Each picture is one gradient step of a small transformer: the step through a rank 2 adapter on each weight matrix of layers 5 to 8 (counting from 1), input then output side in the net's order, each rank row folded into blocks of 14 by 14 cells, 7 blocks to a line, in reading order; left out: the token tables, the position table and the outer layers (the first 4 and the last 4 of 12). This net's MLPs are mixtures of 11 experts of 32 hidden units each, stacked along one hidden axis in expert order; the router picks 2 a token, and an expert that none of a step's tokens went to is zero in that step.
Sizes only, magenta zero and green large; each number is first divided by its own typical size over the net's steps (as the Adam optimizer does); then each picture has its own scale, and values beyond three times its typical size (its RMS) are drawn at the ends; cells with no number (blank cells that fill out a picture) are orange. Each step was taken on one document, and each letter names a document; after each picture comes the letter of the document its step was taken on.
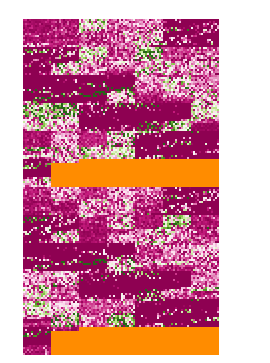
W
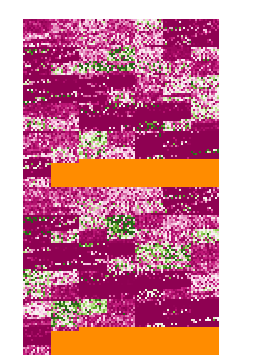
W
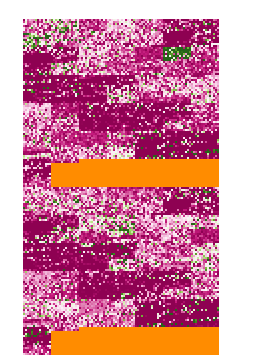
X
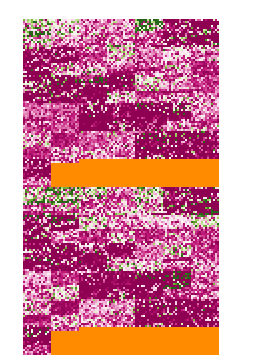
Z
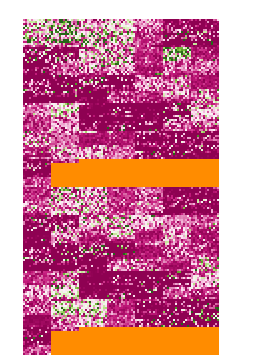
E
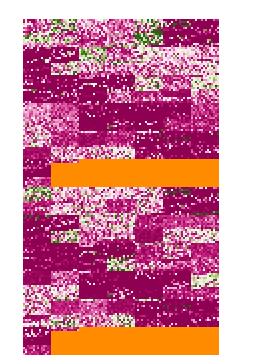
Z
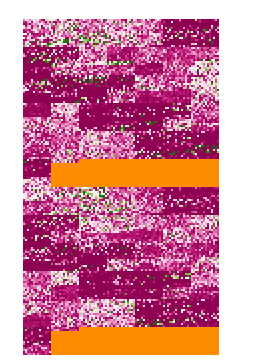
E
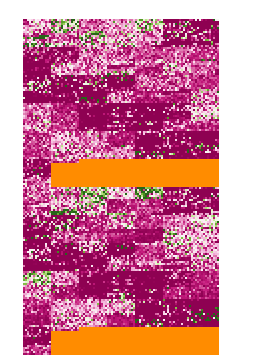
E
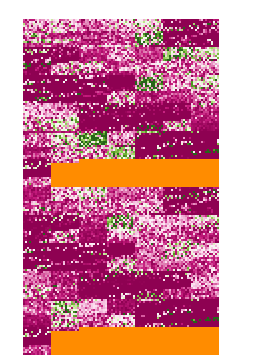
X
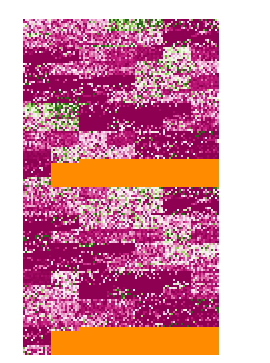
X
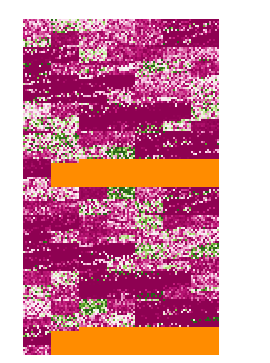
W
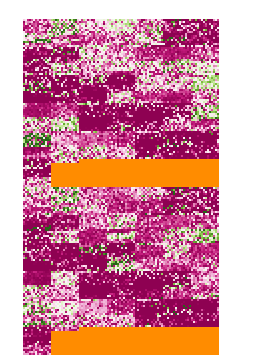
Z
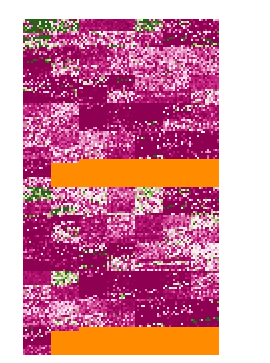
Z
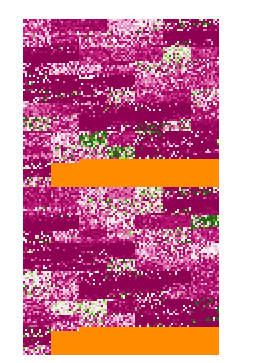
X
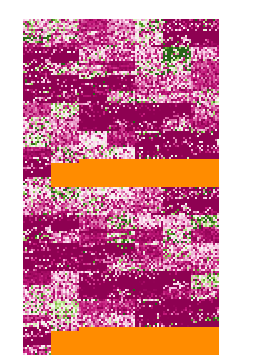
X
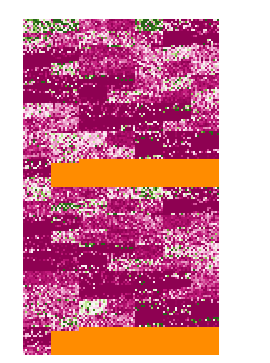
Z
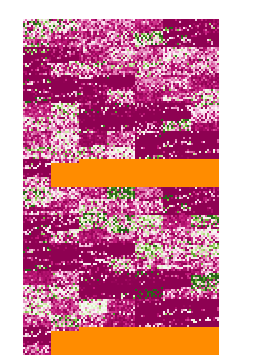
W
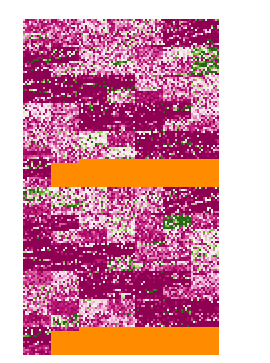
Z
